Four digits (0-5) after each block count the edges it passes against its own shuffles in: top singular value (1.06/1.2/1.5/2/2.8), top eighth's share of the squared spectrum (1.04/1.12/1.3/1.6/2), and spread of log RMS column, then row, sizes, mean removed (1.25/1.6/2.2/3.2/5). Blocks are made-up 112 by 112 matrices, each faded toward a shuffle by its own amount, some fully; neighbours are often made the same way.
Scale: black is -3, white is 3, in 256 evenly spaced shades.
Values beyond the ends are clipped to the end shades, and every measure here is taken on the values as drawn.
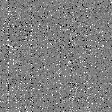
2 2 2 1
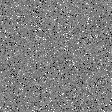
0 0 1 0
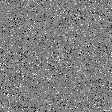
1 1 0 1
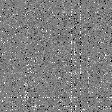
2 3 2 2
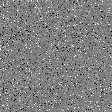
1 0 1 0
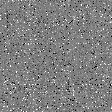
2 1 1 1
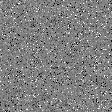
1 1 1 0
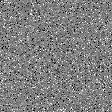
3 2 0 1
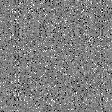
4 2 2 1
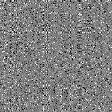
4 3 2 2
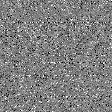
1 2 0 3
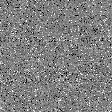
3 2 0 1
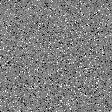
2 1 0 0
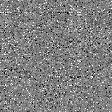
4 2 1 2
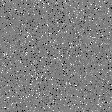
0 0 0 0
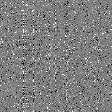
4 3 2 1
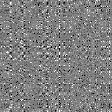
5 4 3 2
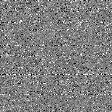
2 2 0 3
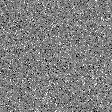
0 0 0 0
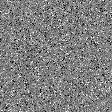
0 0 0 1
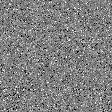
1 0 0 1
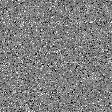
1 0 0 2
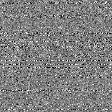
2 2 0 4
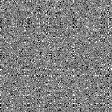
4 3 2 2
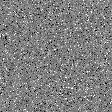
0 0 0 0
